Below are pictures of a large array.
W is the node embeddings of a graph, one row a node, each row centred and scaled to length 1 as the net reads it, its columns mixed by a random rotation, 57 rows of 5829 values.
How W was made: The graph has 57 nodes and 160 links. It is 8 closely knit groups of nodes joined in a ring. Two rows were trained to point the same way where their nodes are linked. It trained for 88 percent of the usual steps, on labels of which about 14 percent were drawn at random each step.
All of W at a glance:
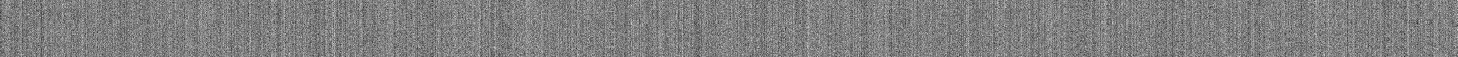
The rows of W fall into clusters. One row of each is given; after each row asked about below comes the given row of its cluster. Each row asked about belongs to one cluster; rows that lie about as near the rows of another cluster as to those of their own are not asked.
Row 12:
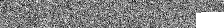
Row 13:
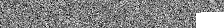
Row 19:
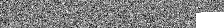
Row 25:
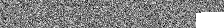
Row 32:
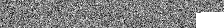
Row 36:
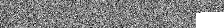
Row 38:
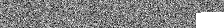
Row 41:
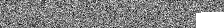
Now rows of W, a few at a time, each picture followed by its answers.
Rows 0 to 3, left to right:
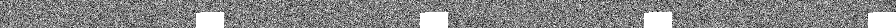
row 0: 19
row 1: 25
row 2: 41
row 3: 25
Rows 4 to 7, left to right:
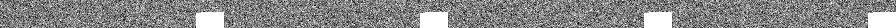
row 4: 13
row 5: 19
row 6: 38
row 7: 38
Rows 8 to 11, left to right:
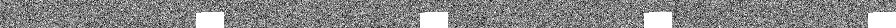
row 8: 25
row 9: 19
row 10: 12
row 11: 32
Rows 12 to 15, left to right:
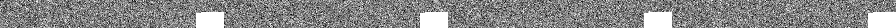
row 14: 38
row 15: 12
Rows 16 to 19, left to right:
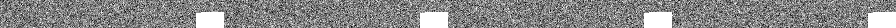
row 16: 12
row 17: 32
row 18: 12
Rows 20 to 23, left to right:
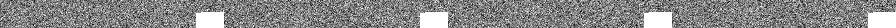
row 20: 36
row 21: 13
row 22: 36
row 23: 36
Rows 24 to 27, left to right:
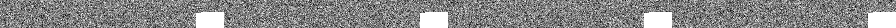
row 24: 19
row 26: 19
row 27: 32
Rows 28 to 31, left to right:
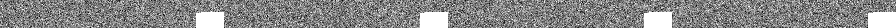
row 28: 13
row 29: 36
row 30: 41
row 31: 38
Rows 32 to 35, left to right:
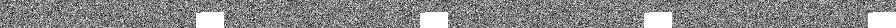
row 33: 25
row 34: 25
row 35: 41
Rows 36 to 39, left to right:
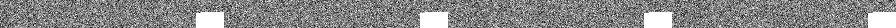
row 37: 38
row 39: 32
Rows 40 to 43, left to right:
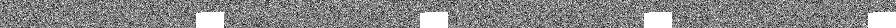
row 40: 38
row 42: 19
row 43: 12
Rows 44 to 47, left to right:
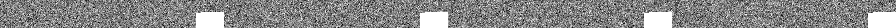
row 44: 36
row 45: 12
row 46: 32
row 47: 32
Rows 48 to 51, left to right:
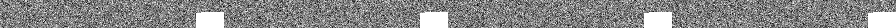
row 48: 25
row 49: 38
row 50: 12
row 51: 13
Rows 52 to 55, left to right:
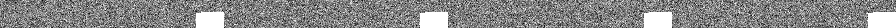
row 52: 41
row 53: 25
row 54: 19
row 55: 19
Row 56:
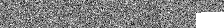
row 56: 25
